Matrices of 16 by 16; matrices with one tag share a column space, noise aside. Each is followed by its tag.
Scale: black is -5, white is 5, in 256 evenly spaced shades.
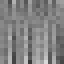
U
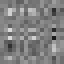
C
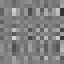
C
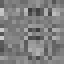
C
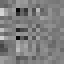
C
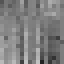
U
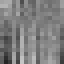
U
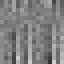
U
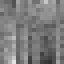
U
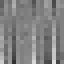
U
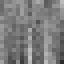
U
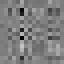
C
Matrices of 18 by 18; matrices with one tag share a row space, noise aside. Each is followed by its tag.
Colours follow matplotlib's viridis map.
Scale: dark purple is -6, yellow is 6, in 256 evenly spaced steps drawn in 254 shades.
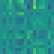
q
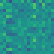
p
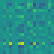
q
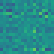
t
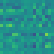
t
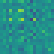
q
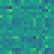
t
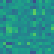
p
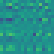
t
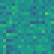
p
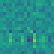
q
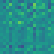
q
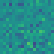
q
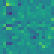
p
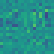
t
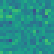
t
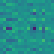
p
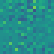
q
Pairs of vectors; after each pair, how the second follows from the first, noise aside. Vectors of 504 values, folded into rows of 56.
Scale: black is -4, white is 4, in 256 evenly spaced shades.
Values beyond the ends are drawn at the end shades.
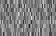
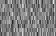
shuffled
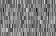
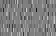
partly zeroed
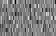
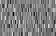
shuffled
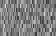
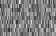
shuffled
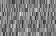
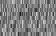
negated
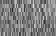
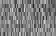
negated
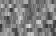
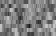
negated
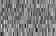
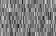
shuffled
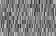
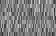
negated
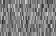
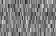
negated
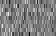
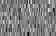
shuffled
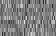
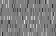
partly zeroed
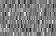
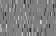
partly zeroed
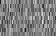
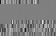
partly zeroed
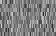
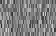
negated
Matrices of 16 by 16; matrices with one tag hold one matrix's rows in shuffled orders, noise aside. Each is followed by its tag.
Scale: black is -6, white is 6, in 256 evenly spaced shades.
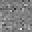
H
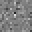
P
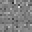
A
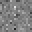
P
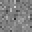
P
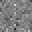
P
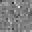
A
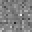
H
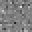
H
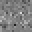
H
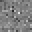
A
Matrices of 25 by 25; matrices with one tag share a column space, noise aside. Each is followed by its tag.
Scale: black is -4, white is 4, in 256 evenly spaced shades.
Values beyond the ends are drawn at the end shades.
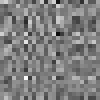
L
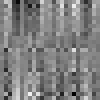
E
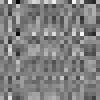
L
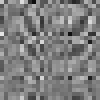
L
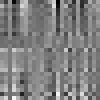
E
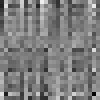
E
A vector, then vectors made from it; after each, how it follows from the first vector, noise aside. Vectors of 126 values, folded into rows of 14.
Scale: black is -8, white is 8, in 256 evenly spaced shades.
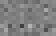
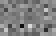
scaled up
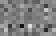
scaled up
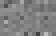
wrapped around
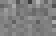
wrapped around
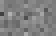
wrapped around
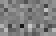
scaled up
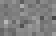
wrapped around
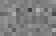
wrapped around
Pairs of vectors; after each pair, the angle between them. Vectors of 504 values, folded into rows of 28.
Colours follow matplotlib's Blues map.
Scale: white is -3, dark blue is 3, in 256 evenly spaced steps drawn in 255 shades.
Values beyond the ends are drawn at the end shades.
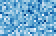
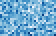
nearly opposite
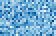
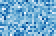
orthogonal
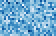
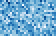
nearly parallel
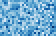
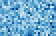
nearly parallel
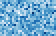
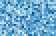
nearly parallel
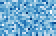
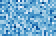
partly opposed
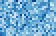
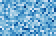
orthogonal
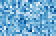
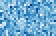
partly opposed
